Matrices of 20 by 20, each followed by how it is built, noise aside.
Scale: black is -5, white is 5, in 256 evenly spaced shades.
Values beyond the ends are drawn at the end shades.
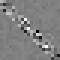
banded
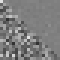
lower triangular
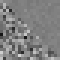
lower triangular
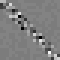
banded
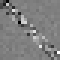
banded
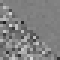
lower triangular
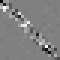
banded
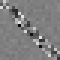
banded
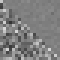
lower triangular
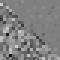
lower triangular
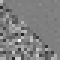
lower triangular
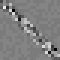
banded
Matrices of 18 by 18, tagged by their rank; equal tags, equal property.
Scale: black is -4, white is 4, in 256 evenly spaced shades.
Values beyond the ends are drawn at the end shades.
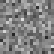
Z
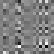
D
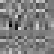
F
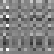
D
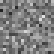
Z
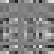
D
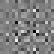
D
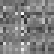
F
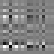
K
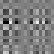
K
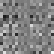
F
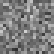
Z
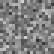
Z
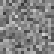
Z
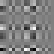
K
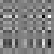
K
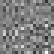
F
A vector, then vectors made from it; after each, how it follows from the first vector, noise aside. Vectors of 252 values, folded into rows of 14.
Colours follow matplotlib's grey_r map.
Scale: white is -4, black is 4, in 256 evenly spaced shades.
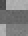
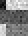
scaled up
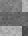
reversed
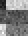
scaled up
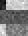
scaled up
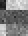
scaled up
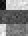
scaled up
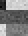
scaled up
